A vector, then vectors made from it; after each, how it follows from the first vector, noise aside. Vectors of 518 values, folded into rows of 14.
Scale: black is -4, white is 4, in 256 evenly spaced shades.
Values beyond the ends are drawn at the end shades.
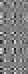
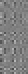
shrunk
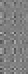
shrunk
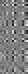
reversed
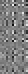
reversed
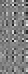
reversed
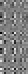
negated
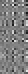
reversed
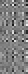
reversed
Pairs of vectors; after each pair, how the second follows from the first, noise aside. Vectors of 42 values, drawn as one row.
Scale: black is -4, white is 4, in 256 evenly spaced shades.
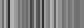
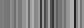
reversed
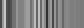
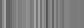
shrunk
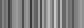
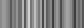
reversed
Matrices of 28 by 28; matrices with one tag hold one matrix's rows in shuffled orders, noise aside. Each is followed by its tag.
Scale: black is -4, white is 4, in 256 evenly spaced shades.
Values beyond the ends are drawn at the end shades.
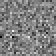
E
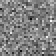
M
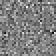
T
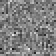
E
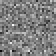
E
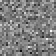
M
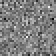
T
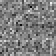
M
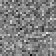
M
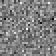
T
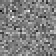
E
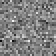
E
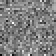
E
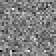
E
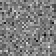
T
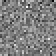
T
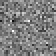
E
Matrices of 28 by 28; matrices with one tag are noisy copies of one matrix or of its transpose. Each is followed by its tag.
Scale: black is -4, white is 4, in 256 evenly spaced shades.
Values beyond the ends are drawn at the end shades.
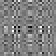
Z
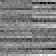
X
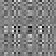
Z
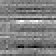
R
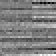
X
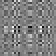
Z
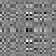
Z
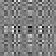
Z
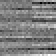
X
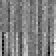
X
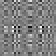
Z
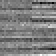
X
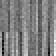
X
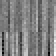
X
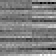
X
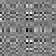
Z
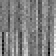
X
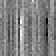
R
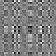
Z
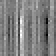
R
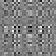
Z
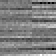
X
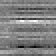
R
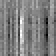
R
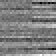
X
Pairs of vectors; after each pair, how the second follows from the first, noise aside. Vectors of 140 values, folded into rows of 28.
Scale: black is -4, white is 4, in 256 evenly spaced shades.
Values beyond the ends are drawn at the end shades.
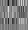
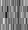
shuffled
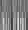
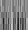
negated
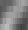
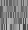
sign-scrambled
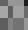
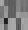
wrapped around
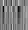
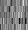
shuffled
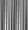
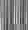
wrapped around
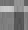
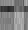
negated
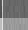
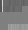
partly zeroed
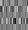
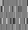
partly zeroed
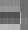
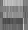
wrapped around
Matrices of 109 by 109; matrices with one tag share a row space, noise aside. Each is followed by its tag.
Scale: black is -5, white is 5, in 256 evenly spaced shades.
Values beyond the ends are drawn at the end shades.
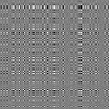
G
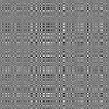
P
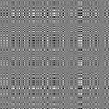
G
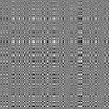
G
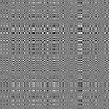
G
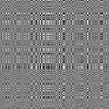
P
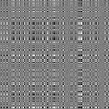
G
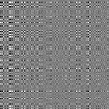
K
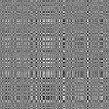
P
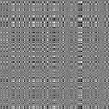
G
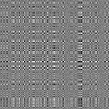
G
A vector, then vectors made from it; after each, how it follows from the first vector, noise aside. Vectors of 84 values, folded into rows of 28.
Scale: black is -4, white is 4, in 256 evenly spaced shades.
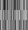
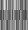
negated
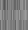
shrunk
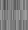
shrunk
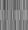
shrunk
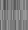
shrunk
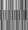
negated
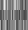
negated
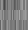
shrunk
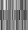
negated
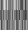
negated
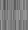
shrunk
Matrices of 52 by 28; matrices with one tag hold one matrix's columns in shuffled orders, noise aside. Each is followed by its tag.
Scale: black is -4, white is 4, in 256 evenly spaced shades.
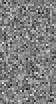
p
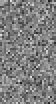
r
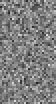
r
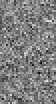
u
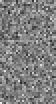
r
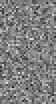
p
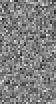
r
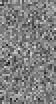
u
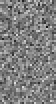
r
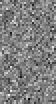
u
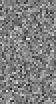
p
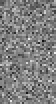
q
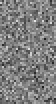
u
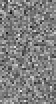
r
